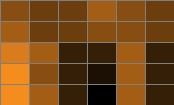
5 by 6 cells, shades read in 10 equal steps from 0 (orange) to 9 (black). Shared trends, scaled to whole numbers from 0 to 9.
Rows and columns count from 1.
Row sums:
26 26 28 29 29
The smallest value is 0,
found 2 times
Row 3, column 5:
3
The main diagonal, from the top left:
4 5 7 8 3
